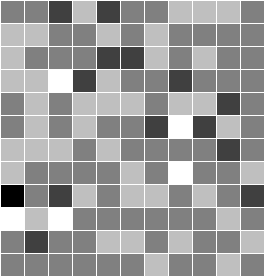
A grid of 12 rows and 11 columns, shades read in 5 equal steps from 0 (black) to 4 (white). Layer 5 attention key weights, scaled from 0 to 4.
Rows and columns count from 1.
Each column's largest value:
4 3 4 3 3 3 3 4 3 3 3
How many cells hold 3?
42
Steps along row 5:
up down up same same down up same down up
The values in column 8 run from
1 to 4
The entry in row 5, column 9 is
3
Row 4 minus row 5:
1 0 2 -2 0 -1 0 -2 -1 1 0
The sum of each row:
24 26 23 25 27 25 25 27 22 28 25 24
